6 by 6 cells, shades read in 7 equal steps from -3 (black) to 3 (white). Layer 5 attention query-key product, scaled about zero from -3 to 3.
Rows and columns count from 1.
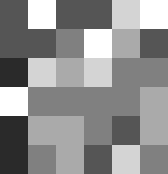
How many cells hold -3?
0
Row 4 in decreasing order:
3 1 0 0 0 0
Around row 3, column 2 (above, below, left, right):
-1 0 -2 1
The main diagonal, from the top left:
-1 -1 1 0 -1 0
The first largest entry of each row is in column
2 4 2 1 2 5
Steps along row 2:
same up up down down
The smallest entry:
-2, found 3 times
